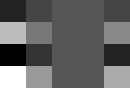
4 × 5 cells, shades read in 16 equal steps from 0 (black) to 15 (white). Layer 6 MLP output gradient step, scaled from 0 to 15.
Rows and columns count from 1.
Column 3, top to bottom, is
5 5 5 5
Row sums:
20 36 15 44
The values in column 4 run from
5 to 5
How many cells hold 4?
2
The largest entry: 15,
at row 4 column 1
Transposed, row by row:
2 11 0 15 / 4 7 3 9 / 5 5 5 5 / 5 5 5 5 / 4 8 2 10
